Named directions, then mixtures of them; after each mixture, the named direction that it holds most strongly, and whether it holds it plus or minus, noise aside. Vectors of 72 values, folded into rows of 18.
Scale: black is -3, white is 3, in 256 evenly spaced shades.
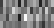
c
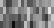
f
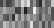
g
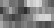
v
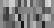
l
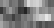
v, plus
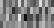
c, minus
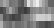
v, plus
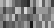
g, minus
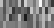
c, minus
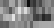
v, minus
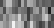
f, minus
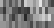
v, plus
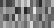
g, plus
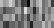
g, minus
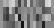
l, plus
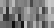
l, plus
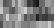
v, minus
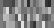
l, minus
